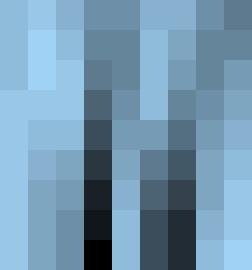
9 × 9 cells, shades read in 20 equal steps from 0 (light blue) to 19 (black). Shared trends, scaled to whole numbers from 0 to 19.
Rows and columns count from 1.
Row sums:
38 38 37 38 44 51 57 61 61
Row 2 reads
2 0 2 7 7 2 4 7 7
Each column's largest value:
2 4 6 19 7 12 15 7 8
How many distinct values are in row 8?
8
